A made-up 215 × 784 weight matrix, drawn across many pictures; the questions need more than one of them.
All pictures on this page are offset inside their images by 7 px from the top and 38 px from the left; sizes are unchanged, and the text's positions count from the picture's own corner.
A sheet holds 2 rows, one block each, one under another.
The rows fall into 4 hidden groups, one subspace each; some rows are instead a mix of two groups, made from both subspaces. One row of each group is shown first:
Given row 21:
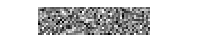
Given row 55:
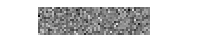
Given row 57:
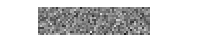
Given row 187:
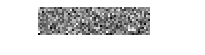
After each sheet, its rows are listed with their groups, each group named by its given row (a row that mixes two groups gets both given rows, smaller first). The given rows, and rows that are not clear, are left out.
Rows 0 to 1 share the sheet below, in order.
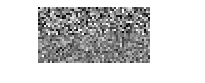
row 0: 21
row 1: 21
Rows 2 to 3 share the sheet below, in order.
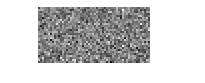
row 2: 21
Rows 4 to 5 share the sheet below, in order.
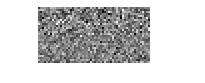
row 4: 21
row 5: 57
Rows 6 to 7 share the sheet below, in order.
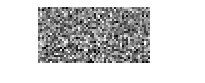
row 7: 21
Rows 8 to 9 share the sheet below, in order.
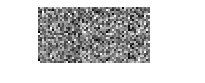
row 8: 187
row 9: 187
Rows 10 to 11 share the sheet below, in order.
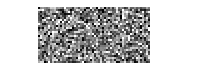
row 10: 21
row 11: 21
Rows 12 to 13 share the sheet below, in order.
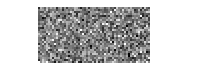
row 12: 21 and 57
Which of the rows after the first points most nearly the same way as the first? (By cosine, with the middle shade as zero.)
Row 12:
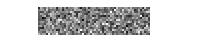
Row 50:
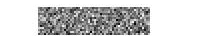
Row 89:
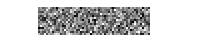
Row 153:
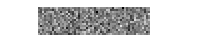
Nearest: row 89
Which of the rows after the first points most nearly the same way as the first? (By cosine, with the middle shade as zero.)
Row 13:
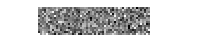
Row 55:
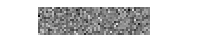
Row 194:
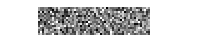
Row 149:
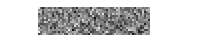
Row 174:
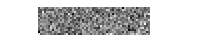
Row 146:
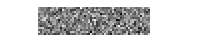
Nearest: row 174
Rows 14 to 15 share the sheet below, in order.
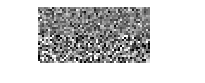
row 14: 55
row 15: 55 and 57
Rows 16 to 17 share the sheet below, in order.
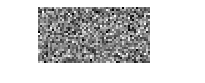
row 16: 187
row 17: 21
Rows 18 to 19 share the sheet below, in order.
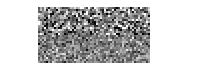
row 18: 21
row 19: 21 and 55
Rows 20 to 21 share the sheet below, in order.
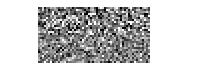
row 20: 21 and 57
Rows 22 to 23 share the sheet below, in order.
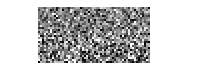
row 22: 57
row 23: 187
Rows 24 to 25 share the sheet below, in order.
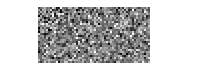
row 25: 21
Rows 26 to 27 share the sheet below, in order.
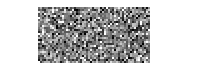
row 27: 57 and 187
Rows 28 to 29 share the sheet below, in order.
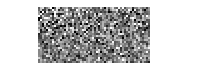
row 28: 55
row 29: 57
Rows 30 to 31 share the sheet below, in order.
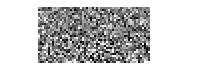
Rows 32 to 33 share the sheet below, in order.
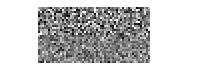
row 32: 55
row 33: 21 and 55
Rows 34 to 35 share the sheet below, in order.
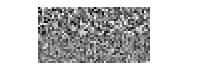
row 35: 21 and 57
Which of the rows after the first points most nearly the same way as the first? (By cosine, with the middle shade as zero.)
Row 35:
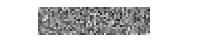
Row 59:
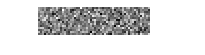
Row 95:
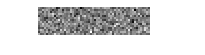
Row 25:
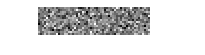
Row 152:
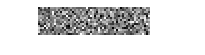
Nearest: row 59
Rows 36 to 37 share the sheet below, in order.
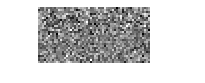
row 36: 21
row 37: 57
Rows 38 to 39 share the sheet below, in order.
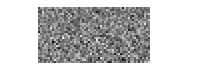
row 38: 187
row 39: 57
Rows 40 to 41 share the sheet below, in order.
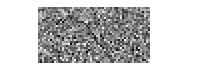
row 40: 21
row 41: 55
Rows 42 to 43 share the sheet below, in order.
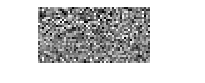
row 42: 21
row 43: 55 and 57
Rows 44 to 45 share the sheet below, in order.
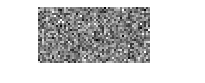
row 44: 21 and 55
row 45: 187
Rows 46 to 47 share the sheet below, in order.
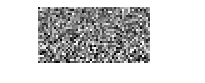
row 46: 21
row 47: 57
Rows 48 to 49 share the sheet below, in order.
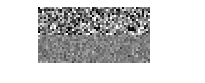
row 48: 187
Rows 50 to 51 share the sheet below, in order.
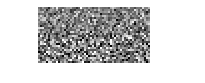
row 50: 57
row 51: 21
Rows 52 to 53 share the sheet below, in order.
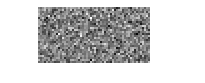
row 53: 57
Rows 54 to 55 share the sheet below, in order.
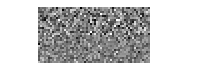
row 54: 57
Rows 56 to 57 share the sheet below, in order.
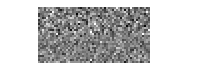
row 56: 21 and 55
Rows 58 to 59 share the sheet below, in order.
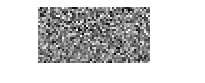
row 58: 21
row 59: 57
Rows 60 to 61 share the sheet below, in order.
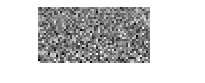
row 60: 57
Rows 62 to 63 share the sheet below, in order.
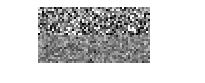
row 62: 187
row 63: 21
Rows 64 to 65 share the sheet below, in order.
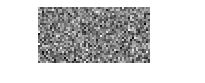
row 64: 187
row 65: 55 and 57
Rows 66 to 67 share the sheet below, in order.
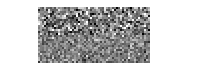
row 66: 21
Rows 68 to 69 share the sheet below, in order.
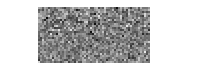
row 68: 21
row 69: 187
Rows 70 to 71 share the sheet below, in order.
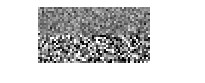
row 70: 187
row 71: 57
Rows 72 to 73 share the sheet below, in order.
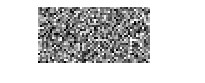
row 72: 57
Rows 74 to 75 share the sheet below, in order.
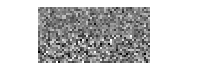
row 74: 21
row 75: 21
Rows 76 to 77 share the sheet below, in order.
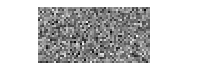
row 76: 55
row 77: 55 and 57
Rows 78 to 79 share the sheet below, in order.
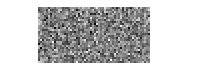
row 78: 21 and 57
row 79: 55
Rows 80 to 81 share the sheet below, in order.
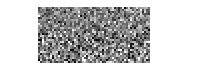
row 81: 187
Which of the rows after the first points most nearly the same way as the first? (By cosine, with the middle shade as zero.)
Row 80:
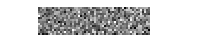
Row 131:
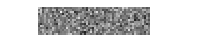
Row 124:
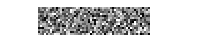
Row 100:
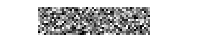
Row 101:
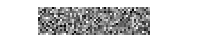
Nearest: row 101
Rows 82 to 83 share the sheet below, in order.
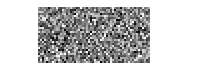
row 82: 57
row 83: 55
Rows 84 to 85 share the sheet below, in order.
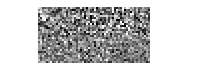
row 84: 57
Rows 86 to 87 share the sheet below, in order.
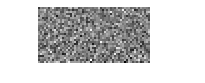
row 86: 21 and 55
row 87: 57
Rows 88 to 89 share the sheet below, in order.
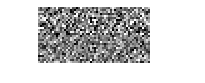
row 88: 57
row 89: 57
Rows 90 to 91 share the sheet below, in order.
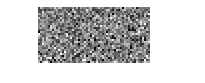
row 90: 187
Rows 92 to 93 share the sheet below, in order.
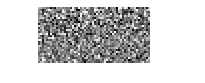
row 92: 21 and 55
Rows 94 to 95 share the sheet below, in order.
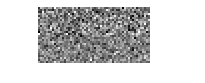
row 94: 187
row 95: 55 and 57
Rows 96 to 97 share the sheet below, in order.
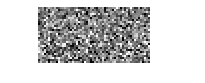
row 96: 21
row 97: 21
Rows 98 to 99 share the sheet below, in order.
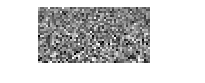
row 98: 21 and 57
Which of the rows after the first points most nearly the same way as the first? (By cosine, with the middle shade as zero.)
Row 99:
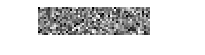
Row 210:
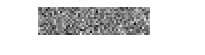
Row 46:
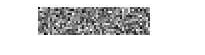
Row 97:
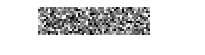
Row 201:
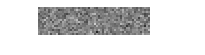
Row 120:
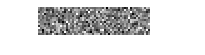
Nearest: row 46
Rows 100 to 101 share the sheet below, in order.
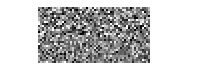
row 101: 55
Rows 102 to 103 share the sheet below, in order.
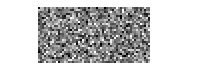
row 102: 21
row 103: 21
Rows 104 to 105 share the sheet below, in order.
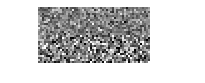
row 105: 57
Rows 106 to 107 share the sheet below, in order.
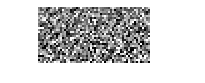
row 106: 57
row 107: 57
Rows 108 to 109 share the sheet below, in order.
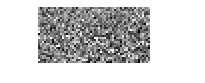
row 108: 57 and 187
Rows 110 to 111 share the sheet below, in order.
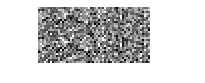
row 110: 21
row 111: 21
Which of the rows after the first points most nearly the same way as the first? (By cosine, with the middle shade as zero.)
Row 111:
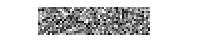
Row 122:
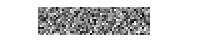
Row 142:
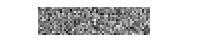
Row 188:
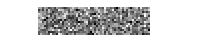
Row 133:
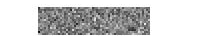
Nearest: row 188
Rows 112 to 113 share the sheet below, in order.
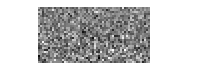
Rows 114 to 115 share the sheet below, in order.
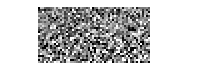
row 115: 57
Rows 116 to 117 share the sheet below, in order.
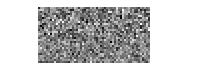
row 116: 21
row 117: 55 and 57
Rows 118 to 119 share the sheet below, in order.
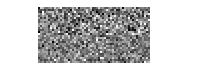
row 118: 187
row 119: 57
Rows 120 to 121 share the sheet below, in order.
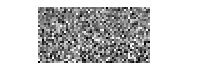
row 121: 187
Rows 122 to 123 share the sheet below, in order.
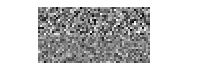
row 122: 57
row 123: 21
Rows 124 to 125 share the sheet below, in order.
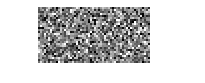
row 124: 57
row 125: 21
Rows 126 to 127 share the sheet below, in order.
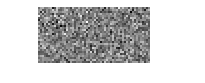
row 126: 55
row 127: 57
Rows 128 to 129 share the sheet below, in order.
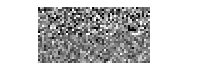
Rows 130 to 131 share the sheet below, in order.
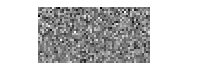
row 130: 55
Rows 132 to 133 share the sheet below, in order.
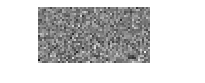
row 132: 55
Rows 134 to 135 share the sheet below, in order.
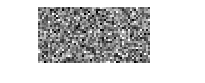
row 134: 57
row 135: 21
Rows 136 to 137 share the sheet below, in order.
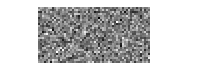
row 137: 21
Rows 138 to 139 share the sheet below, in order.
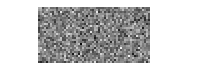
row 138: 57
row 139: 55
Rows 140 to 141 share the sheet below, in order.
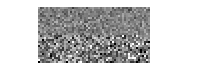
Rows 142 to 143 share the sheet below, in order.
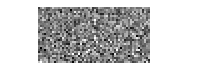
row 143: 55
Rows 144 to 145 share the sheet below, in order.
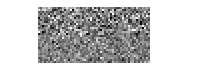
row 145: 57
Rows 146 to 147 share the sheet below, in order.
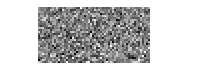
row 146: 57
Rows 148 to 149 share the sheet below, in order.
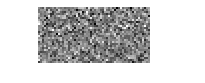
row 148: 21
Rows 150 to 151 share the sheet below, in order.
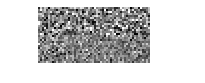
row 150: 21
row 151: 55
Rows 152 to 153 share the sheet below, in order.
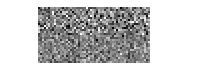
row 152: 21 and 57
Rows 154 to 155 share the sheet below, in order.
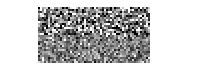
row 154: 21
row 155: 55
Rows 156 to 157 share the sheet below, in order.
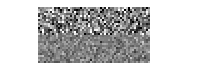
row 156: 55
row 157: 57
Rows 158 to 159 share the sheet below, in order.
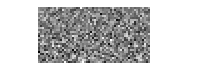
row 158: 57
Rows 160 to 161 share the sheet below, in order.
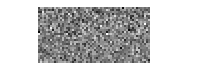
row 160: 187
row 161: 55
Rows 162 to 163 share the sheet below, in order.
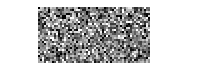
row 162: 21
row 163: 55
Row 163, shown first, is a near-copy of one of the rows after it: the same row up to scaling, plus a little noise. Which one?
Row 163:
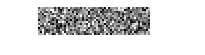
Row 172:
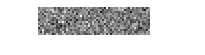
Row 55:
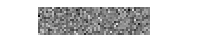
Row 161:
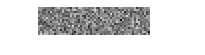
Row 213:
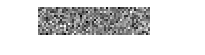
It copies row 172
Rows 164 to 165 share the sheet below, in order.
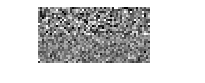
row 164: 21 and 57
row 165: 187
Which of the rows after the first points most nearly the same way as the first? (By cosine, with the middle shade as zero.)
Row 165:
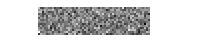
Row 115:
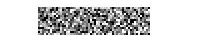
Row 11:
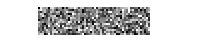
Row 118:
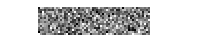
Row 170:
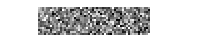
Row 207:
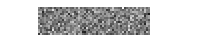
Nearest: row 207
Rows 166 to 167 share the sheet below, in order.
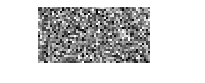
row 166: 57
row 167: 21
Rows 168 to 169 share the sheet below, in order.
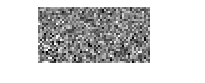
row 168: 21
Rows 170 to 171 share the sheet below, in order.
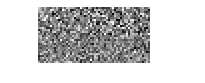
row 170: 57
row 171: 57
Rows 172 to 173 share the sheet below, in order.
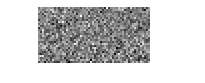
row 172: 55
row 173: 57
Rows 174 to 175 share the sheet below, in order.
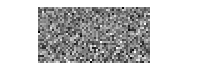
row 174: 187
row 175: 57
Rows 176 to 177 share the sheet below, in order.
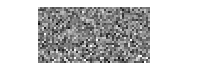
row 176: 21
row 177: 55 and 57
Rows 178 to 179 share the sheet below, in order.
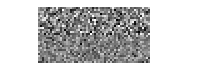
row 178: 57
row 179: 55
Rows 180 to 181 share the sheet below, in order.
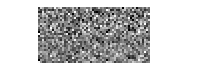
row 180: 187
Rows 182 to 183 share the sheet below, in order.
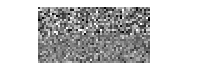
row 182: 21 and 57
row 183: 57
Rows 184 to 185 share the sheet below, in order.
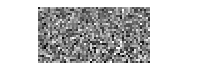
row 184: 21
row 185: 57
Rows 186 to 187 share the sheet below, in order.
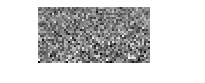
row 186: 57
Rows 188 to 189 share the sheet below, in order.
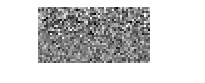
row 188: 21
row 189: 57
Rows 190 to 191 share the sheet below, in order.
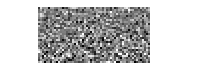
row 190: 21
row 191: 21
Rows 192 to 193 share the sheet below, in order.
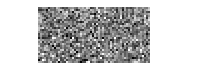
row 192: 21 and 57
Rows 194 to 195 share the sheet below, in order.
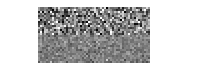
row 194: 55
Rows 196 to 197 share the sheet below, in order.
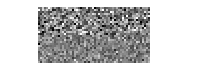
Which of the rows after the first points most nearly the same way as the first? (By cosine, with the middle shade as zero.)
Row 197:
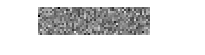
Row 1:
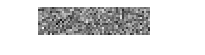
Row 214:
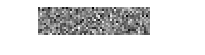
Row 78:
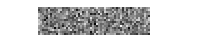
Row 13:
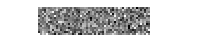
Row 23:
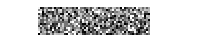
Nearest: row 13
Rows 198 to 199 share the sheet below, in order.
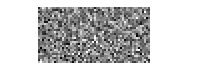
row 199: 55
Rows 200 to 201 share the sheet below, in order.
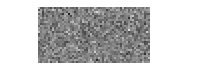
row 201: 21
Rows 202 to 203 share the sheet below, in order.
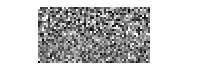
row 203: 187
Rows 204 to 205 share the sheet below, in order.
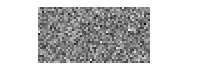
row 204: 187
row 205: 57
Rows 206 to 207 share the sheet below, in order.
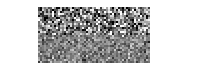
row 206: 55 and 57
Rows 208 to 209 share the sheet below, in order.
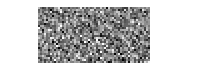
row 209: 57
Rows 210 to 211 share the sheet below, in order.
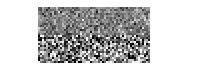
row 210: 57
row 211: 187
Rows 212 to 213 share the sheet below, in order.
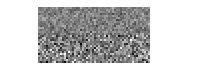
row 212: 57
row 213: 55
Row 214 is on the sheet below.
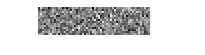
